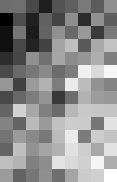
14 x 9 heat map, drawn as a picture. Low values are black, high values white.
Values rise toward the bottom right. The top left is the ninth with the lowest average. The texture is fine-grained noise. The ninth with the highest average is the bottom right.
